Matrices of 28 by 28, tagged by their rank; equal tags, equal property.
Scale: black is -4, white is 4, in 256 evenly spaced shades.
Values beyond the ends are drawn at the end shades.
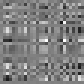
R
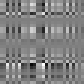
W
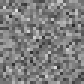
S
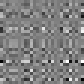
R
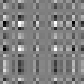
W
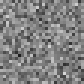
S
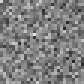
S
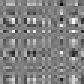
R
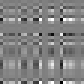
W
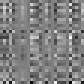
R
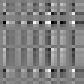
W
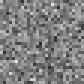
S
